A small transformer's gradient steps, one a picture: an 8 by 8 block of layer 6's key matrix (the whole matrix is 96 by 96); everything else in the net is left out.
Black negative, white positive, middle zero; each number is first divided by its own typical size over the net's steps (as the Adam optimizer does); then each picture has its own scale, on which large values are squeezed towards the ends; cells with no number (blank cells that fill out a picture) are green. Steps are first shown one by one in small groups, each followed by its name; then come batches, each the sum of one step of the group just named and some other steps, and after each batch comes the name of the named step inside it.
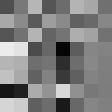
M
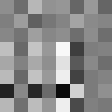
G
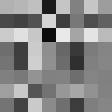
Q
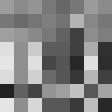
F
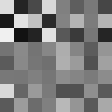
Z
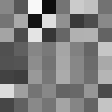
Z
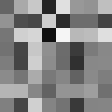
Q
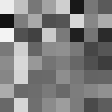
Z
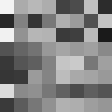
Z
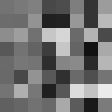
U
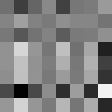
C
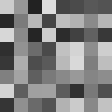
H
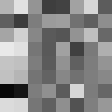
C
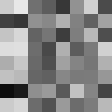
H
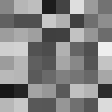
H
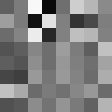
U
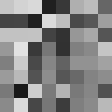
H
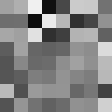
H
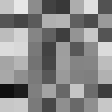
H
